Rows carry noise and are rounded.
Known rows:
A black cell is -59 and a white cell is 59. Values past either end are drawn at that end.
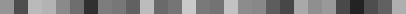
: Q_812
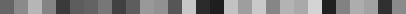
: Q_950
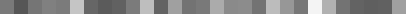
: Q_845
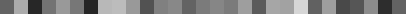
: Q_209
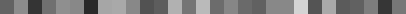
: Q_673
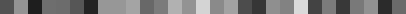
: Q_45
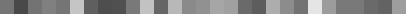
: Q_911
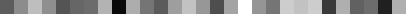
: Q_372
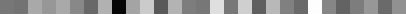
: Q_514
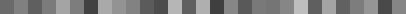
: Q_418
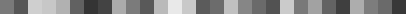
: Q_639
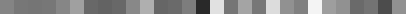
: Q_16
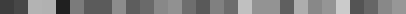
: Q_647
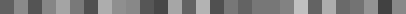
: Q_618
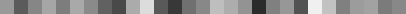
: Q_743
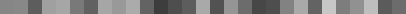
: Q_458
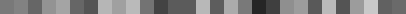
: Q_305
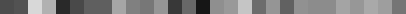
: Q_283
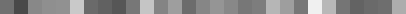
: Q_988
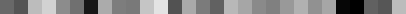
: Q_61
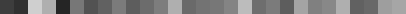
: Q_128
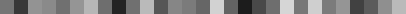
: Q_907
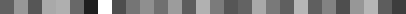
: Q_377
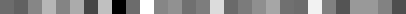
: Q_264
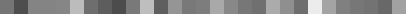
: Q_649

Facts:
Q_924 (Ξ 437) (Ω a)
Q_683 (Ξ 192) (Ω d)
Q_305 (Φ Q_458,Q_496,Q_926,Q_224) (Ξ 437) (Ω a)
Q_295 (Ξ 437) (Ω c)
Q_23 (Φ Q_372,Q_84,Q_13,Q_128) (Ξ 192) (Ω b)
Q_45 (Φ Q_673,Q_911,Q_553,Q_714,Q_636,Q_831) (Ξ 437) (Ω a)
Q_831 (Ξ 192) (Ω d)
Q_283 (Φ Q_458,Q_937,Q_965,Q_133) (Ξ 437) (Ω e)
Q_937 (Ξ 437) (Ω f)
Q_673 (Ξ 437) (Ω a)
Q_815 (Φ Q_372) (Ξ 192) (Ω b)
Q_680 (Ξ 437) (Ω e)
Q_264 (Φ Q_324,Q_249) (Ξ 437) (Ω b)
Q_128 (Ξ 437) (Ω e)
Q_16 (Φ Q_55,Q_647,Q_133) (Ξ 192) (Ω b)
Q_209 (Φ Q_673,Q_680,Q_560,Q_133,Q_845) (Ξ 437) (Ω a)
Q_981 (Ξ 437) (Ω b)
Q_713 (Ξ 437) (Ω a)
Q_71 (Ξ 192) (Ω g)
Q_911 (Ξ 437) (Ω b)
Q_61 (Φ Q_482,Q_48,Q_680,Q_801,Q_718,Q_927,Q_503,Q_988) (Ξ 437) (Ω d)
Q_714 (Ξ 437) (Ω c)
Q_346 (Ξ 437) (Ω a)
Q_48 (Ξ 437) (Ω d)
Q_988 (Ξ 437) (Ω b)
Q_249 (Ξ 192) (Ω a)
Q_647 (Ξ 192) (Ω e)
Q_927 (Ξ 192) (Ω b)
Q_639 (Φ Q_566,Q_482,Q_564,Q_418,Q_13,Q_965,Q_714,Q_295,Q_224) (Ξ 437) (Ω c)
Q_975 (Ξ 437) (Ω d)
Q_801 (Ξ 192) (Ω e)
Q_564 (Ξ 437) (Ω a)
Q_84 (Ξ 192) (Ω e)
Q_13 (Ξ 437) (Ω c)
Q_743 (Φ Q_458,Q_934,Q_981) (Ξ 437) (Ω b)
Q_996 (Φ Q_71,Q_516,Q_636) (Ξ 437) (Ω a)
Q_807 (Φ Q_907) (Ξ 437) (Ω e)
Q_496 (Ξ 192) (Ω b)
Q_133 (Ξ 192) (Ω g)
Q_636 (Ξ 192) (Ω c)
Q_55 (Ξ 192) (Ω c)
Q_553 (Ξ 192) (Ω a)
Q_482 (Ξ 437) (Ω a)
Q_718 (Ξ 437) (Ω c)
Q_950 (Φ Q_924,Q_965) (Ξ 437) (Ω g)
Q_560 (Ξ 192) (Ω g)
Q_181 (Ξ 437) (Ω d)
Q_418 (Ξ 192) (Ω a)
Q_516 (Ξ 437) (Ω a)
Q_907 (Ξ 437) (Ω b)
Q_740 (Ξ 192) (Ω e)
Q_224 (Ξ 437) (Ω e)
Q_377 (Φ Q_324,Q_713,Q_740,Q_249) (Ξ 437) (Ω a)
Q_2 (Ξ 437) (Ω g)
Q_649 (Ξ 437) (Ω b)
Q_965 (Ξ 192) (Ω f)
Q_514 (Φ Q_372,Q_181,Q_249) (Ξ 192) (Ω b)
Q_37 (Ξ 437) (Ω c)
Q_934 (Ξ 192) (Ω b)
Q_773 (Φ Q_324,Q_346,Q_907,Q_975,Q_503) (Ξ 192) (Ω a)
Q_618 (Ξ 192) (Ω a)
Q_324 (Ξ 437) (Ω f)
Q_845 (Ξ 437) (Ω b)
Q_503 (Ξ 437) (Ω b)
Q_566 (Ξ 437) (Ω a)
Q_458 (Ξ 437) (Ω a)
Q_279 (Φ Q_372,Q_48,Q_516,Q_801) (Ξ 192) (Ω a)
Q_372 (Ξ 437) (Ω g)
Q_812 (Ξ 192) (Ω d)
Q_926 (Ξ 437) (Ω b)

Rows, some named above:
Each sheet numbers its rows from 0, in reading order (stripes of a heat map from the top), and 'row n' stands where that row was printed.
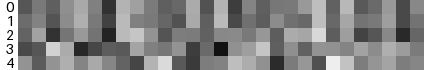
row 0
Q_482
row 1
Q_713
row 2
Q_209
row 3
Q_283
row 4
Q_743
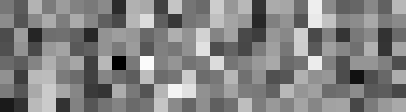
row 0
Q_23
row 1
Q_743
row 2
Q_45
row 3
Q_516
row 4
Q_264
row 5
Q_975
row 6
Q_714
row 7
Q_801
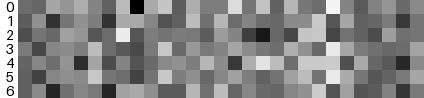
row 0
Q_514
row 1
Q_673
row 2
Q_773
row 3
Q_649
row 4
Q_560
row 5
Q_503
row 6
Q_673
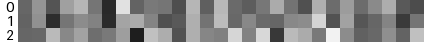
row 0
Q_249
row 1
Q_673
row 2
Q_815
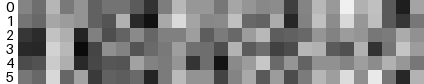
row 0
Q_937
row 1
Q_324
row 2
Q_224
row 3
Q_807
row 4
Q_283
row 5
Q_965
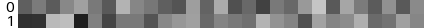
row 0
Q_346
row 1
Q_740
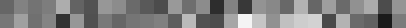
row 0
Q_924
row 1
Q_133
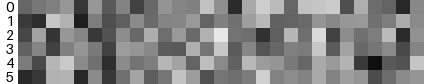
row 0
Q_2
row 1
Q_224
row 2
Q_996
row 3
Q_553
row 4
Q_48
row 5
Q_680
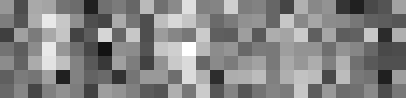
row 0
Q_831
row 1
Q_718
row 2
Q_279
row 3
Q_636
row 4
Q_55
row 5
Q_71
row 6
Q_553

